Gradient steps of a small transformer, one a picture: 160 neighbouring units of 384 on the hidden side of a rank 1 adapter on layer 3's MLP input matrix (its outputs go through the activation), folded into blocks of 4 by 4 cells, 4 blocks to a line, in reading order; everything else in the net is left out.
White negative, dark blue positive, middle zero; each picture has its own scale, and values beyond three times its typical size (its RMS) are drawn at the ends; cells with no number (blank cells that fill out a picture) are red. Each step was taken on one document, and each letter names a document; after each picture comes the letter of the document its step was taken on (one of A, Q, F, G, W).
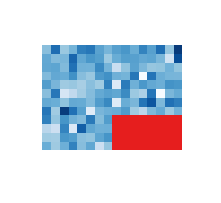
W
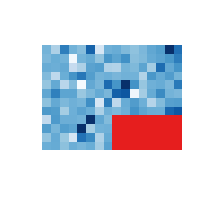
W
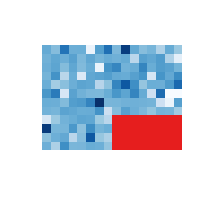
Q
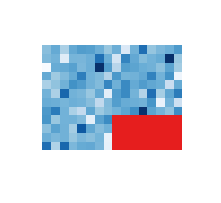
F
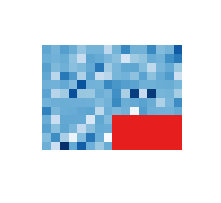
F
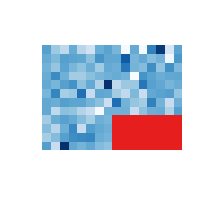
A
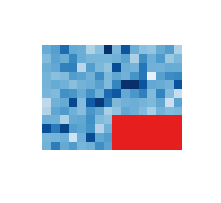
Q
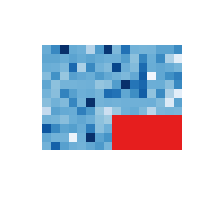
Q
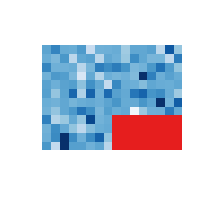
F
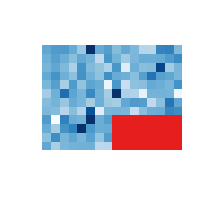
W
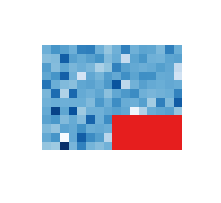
F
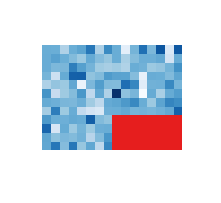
W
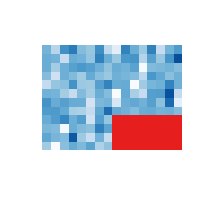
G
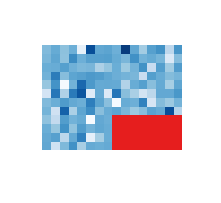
A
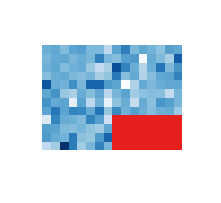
G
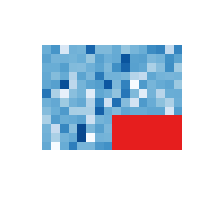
A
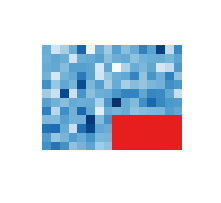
W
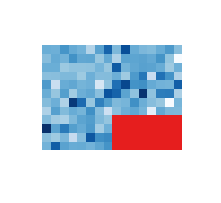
Q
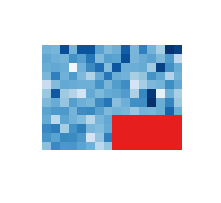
W
